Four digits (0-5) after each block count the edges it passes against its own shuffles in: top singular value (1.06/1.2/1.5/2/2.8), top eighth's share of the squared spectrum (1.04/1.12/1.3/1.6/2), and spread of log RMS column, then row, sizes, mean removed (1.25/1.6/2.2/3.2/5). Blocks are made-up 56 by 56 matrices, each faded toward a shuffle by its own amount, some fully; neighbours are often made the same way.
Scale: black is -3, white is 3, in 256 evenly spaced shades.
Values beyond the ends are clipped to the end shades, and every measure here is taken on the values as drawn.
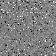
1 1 0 1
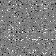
3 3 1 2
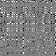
4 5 2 3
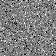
1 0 0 0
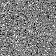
2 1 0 0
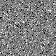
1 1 0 0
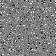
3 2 1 1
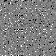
3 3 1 1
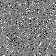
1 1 0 0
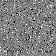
2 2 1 0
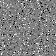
2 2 1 0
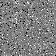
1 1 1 0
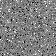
0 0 0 0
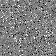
0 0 0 0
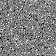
0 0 0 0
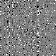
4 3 2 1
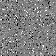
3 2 1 1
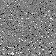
2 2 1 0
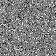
0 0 0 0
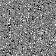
1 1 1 0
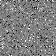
1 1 0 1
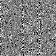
1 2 3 0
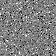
0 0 0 0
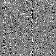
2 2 3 0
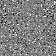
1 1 2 0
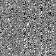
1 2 3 0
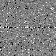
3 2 0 1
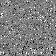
2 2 0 1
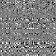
3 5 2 3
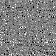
2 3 1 2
